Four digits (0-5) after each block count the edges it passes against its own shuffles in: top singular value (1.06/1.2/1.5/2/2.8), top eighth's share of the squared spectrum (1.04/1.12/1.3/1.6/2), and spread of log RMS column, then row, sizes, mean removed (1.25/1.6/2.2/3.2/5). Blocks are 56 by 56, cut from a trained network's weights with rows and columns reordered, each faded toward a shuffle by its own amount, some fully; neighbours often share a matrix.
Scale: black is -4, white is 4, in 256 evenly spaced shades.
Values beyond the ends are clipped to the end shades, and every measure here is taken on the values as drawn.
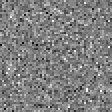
0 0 0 0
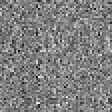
3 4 2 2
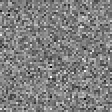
1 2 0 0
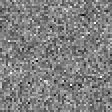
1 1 0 0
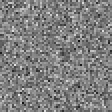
0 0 0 0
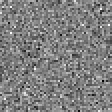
0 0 0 0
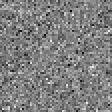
1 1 0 0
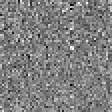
3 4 2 2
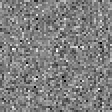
2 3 2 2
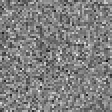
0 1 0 0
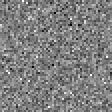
0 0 0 0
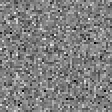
0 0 0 0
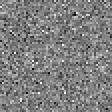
0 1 0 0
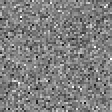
0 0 0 0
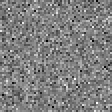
1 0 0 0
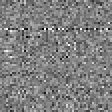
3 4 1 2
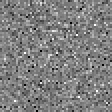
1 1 0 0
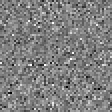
2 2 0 1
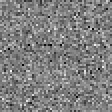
2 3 1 1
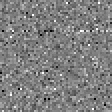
2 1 0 0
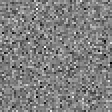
2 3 0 1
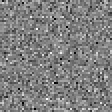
2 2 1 1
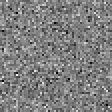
1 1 0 0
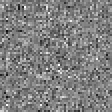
3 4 2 2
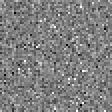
1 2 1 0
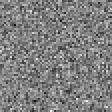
2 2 0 0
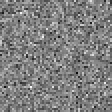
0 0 0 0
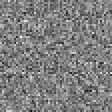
2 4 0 2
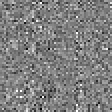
3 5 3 2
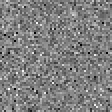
2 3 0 1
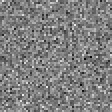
1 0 0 0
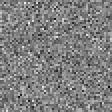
2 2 0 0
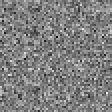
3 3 1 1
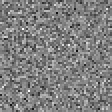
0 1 0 0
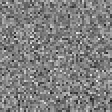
3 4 1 2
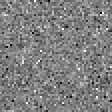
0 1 0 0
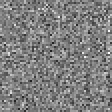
2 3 0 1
